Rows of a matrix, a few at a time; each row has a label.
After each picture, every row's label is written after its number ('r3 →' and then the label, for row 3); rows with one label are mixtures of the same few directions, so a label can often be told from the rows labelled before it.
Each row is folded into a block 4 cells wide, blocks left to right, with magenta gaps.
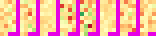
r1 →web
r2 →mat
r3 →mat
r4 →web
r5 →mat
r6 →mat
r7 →mat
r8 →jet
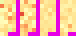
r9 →web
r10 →mat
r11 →web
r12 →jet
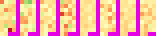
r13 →web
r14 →mat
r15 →mat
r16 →mat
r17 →web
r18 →web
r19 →mat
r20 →mat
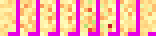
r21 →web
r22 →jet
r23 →web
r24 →web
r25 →web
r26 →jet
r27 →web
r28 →web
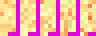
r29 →mat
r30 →mat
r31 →mat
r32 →mat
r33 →web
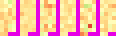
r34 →mat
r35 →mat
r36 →jet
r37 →jet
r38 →jet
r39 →jet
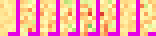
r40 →jet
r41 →web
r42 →jet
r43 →mat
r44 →mat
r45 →mat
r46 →jet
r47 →jet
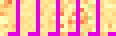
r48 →mat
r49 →mat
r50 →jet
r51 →jet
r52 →web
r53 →jet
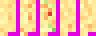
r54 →web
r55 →web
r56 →mat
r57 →jet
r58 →jet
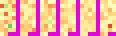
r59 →jet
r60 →mat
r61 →jet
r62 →web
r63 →web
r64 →jet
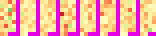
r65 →web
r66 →mat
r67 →web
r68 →mat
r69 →web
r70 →mat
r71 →web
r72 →web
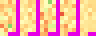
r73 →jet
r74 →web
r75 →mat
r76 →mat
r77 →web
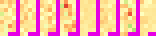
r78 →mat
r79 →web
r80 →web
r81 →jet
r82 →mat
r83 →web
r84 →mat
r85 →mat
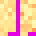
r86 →web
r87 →mat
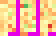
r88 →mat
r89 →jet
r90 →jet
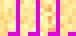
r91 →mat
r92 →mat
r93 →web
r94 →jet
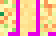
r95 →mat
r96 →jet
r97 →jet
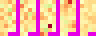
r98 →web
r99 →web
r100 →jet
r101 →mat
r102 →web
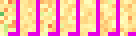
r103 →mat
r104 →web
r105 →mat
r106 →jet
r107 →mat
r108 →mat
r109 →web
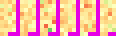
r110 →web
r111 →mat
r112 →web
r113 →web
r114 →jet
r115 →mat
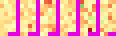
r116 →jet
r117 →jet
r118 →mat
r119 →web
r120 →web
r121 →web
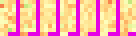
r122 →web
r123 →jet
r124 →jet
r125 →jet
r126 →web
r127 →mat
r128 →mat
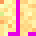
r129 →mat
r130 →mat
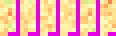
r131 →mat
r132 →mat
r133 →jet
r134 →mat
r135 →mat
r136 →mat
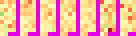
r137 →mat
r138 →mat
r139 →mat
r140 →web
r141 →web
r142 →web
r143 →web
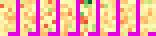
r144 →web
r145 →web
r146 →web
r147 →mat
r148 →mat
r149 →jet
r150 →web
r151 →mat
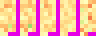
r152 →jet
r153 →jet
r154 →jet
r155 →jet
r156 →web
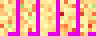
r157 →jet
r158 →web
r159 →web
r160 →mat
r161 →jet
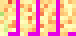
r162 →mat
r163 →web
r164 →jet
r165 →jet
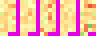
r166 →jet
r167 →mat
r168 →web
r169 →web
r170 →jet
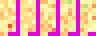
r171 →jet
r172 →web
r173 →mat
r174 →mat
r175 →jet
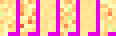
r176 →mat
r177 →jet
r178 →jet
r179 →web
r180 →mat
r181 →mat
